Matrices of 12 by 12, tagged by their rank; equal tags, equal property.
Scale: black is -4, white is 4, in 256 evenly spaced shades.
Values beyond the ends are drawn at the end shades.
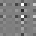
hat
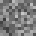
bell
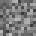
bell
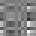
hat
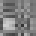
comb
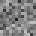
bell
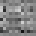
comb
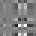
hat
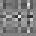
comb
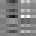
hat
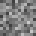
bell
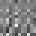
comb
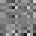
comb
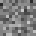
bell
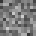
bell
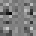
comb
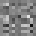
comb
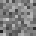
bell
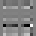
hat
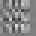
comb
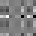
hat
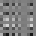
hat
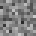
bell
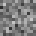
bell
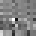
comb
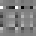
hat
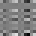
hat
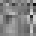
comb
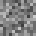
bell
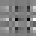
hat
